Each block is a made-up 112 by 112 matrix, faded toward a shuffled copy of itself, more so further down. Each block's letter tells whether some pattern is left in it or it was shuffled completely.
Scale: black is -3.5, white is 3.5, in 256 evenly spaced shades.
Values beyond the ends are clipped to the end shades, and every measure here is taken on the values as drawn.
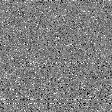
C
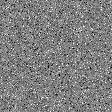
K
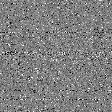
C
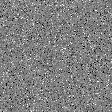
K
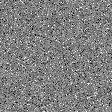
K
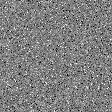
K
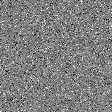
K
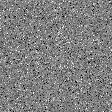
K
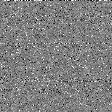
C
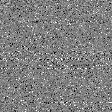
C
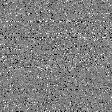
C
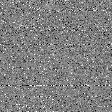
C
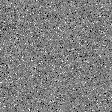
K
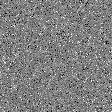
K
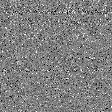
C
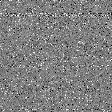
C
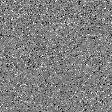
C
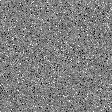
K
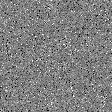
K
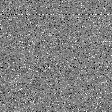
C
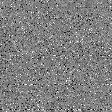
C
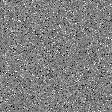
K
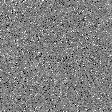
K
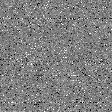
C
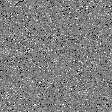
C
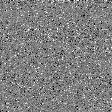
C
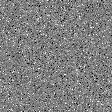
K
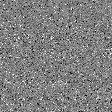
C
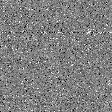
C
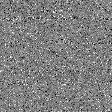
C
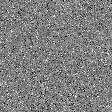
K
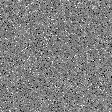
K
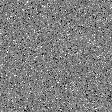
K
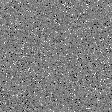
K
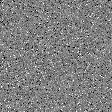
K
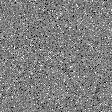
K
